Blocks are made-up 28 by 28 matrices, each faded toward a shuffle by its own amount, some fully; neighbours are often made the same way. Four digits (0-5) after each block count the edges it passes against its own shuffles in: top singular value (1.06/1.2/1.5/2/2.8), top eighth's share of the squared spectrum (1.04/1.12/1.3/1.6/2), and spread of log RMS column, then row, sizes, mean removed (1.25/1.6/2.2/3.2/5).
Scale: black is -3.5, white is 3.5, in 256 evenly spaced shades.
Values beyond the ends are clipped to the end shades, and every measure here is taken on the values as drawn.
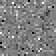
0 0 0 0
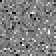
1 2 0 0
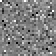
0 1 0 0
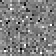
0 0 0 0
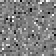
2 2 0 1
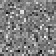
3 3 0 1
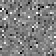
1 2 0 0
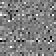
3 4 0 1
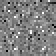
0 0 0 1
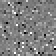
0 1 0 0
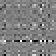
4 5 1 2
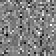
1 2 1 0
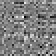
3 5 2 2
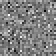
2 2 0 0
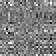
3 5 2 2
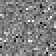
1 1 0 0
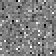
0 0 0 0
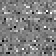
1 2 0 3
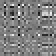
4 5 3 3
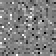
1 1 0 0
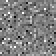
1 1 0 0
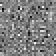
2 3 1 1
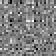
3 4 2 2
